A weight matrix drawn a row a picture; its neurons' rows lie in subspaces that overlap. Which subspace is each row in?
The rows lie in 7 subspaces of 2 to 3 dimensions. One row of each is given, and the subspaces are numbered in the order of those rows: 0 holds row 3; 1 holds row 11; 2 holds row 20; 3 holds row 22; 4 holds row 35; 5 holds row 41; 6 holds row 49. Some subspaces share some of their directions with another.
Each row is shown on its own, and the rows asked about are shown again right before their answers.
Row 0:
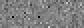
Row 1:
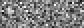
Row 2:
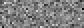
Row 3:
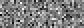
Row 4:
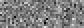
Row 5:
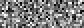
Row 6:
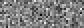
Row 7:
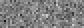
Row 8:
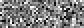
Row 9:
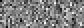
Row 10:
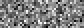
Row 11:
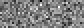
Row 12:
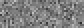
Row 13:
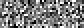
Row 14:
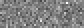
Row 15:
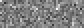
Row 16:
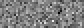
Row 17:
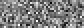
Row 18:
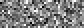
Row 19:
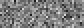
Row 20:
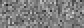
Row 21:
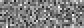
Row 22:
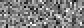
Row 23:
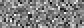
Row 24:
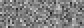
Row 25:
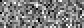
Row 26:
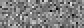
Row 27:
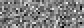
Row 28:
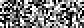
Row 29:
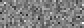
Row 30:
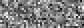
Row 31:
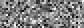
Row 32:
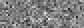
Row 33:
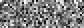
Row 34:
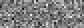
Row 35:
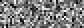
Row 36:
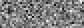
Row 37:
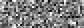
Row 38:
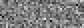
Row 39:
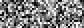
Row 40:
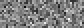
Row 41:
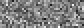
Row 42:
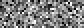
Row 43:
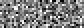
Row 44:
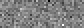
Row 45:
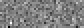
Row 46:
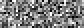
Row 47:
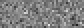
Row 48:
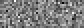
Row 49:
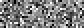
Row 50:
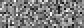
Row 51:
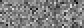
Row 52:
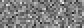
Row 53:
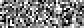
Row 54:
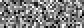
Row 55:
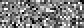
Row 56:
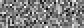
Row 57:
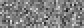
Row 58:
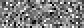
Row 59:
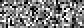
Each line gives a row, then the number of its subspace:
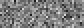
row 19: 0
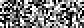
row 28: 6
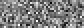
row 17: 6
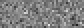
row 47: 5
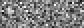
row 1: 3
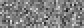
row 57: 5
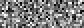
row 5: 3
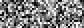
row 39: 4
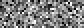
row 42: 1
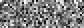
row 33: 0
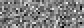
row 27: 2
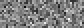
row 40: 3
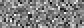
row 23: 6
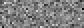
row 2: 3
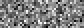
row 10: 4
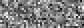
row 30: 5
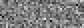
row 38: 5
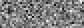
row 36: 3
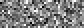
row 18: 3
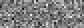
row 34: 0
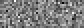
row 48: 3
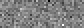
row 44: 0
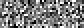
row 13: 2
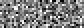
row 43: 4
